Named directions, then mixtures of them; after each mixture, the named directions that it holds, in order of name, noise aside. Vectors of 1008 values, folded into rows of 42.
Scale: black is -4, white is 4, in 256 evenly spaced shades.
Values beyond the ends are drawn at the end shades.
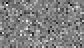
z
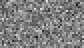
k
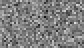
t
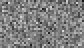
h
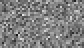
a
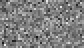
a, k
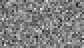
k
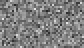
k, t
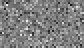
z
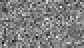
a, k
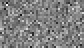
a, z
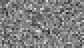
k, z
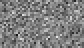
a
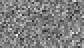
a, k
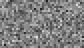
k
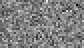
k, t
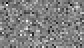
z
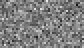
k
